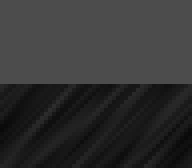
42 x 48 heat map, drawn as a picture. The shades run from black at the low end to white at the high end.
It is made of 2 by 1 panels. Panel 1,1: low, flat. Panel 2,1: very low, slanting up to the right, faint in contrast.
